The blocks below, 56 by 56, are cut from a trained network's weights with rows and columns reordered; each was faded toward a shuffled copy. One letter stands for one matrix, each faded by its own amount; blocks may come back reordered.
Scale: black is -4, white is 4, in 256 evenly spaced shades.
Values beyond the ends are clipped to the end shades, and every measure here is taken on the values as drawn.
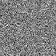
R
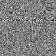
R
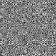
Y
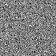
R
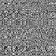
Y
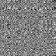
Y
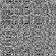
Y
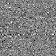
R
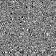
R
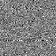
R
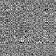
Y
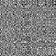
Y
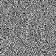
R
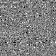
R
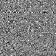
R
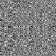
Y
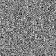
R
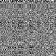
Y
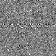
R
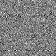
R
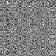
Y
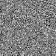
R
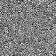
R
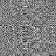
Y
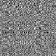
Y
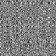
Y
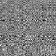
Y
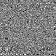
R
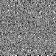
R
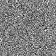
R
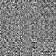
Y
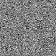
R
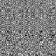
Y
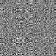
Y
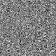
R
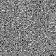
R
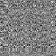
Y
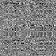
Y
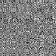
Y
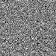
R
